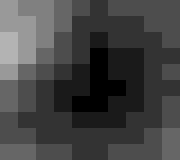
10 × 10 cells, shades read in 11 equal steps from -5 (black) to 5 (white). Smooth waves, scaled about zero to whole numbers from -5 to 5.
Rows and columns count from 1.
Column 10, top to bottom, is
-2 -2 -2 -3 -2 -3 -2 -2 -1 -1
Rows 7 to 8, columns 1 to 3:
-1 -2 -3 | -2 -3 -3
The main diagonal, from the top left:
1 1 0 -2 -4 -5 -4 -3 -2 -1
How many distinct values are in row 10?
3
